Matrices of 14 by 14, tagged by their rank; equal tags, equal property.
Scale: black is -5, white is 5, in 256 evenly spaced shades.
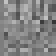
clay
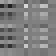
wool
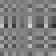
wool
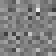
clay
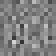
clay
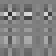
wool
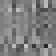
clay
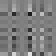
wool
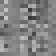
clay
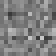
clay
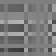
wool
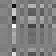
wool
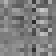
clay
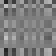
wool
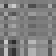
wool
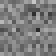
clay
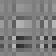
wool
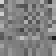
clay
